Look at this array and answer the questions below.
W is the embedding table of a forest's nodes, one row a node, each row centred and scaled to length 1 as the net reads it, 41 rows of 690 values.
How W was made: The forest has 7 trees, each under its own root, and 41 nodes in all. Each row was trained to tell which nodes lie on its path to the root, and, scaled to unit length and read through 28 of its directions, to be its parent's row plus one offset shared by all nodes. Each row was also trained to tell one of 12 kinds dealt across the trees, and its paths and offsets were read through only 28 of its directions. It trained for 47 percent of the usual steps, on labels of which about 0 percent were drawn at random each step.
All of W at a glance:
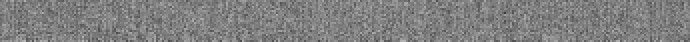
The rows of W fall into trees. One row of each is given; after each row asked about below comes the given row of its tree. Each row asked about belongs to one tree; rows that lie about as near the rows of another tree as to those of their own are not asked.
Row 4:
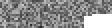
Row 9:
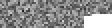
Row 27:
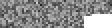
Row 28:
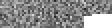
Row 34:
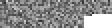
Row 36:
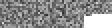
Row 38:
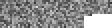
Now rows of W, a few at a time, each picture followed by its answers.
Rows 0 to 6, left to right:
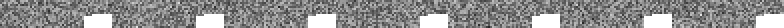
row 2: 36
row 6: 36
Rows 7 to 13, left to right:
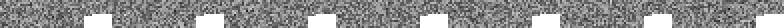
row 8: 36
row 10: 4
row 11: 36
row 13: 36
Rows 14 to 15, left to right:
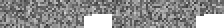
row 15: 9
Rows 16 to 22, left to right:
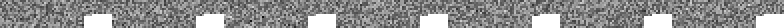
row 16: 4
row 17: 27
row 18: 27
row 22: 27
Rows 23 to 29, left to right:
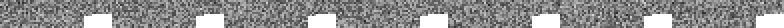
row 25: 27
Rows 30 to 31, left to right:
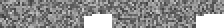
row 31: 4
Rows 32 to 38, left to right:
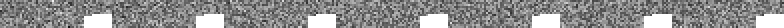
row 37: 28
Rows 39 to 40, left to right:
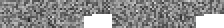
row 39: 28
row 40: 28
